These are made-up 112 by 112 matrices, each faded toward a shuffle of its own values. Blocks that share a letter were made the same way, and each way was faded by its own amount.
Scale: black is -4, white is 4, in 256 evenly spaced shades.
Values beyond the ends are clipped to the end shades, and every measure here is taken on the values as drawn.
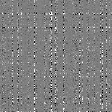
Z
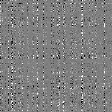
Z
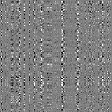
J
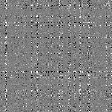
Z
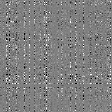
Z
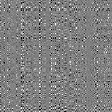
J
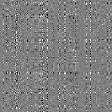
J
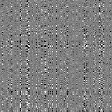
J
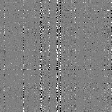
Z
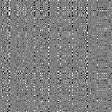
J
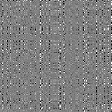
J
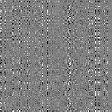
J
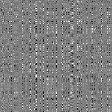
J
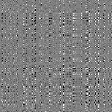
J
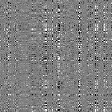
J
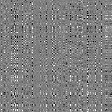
J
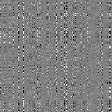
J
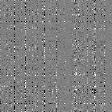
Z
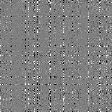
Z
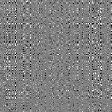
J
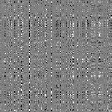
J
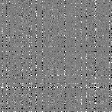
Z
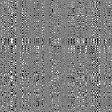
J
